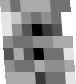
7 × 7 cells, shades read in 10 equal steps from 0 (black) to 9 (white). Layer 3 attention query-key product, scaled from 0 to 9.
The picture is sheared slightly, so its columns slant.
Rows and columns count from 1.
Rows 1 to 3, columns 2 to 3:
4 6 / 7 5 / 5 3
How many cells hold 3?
4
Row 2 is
8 7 5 4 5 4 9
